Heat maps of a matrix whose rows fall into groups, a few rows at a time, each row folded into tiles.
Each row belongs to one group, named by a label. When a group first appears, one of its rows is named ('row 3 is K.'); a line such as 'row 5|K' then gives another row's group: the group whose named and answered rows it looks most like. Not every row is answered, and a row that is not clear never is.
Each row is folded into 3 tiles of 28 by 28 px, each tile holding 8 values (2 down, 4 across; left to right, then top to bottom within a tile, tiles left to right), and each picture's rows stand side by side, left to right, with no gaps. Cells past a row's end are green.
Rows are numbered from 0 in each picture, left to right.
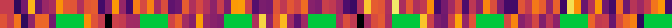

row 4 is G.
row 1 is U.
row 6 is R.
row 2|R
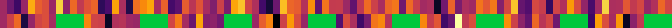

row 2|R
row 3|G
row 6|U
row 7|R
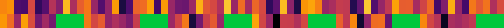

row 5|U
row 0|U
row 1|U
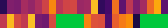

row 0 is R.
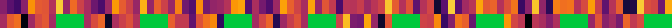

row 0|G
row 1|G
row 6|U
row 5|G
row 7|U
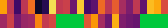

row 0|U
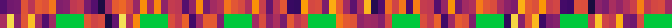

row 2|G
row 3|U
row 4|U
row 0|R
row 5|G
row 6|R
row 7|R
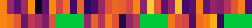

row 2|G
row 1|R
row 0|U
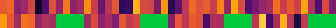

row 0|U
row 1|U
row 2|R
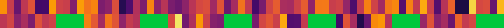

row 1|U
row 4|G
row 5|U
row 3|R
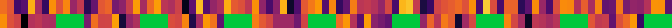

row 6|U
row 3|U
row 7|G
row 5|R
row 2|G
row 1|R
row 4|R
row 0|U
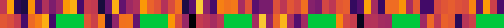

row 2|U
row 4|U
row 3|R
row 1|G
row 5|R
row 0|G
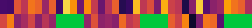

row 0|R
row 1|U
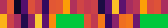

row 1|G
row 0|U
